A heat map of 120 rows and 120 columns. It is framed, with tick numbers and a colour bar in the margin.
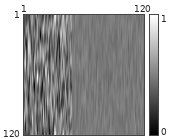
The distribution is heavy-tailed on both sides. A vertical seam about 40% of the way across splits the table, and the right part is calmer. Streaks run downward. There is no overall slope. The halves do not mirror each other.
